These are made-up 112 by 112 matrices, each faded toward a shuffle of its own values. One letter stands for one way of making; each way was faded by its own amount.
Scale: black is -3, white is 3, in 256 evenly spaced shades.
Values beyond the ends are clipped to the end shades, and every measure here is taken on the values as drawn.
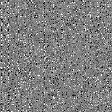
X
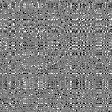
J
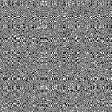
J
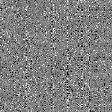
X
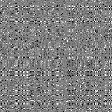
J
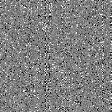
X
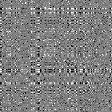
J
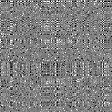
J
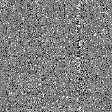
X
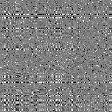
J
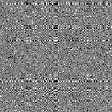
J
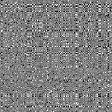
J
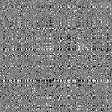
J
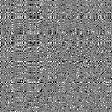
J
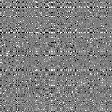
J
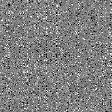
X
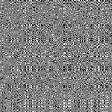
J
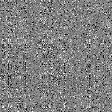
X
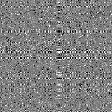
J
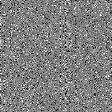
X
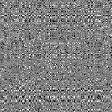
J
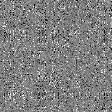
X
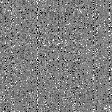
X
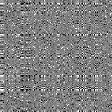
J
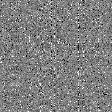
X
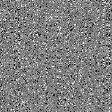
X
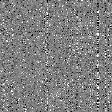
X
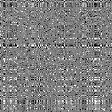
J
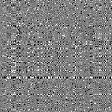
J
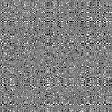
J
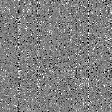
X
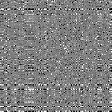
J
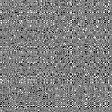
J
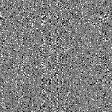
X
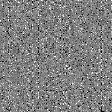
X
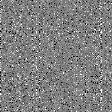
X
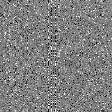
X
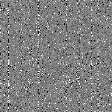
X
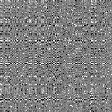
J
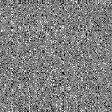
X
